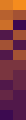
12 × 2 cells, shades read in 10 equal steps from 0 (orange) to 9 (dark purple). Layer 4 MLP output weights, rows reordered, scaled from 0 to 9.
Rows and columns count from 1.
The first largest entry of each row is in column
1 2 2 1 2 1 1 2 1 2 1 1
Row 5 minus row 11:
-4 0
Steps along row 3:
up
